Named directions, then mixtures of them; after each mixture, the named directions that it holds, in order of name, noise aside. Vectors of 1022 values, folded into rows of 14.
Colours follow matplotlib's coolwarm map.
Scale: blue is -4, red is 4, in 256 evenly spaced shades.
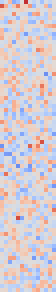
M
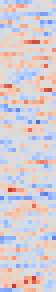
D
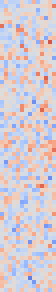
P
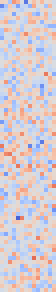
M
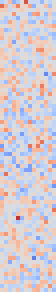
M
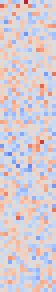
M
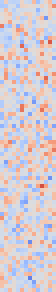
P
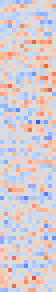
D, P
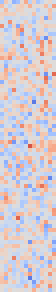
M, P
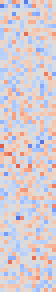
M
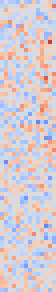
D, P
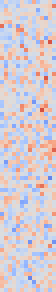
P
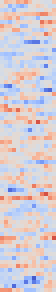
D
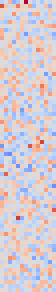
M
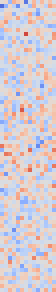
M, P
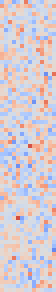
M, P
